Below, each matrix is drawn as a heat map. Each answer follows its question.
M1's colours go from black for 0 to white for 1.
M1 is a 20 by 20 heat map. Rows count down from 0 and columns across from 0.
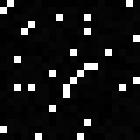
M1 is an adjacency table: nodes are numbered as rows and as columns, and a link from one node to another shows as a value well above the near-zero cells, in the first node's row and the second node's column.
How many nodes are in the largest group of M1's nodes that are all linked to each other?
2
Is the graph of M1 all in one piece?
no
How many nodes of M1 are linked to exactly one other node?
8
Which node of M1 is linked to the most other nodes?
node 12
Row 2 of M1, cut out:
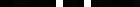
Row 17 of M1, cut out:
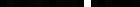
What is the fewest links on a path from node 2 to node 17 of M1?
2
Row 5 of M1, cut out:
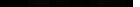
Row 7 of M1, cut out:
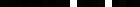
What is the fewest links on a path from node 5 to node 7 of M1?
4
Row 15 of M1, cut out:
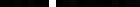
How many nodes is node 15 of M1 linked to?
1
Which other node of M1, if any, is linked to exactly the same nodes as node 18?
node 1
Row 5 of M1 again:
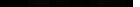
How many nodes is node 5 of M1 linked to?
1
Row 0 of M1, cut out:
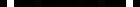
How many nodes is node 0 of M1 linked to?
2
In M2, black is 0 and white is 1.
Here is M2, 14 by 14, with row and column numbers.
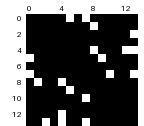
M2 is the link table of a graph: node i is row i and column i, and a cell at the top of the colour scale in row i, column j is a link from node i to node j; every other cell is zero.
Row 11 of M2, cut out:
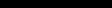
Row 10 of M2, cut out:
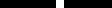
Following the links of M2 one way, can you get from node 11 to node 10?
no
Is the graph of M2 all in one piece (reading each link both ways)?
no
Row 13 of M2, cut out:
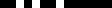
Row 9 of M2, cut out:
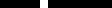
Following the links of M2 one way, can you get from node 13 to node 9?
yes
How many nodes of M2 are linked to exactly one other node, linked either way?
5
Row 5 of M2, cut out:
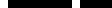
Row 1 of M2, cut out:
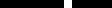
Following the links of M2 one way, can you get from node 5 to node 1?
yes
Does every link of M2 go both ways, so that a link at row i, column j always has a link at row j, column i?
yes
